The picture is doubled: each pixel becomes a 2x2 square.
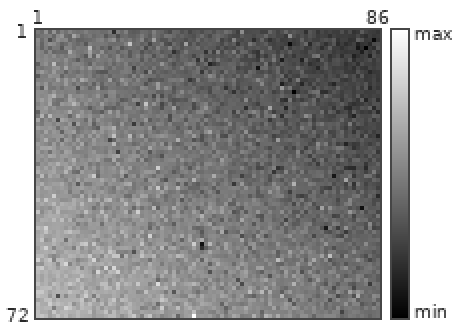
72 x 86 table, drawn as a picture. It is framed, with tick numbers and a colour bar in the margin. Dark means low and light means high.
Slope: up to the bottom left. Grain: fine. Mirror symmetry: none. Ninth with the lowest average: top right. Ninth with the highest average: bottom left.
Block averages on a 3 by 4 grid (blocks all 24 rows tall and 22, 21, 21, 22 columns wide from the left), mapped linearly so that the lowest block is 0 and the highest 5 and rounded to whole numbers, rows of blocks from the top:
3 2 1 0 / 4 3 2 1 / 5 4 3 2
